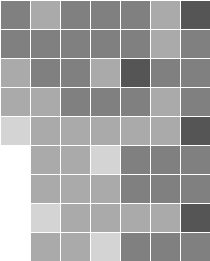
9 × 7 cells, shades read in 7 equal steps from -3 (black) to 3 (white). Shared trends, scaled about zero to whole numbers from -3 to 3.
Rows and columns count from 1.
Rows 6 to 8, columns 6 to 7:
0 0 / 0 0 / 1 -1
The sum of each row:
1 1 1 3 6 7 6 8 7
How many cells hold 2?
4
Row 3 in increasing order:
-1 0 0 0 0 1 1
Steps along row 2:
same same same same up down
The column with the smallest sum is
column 7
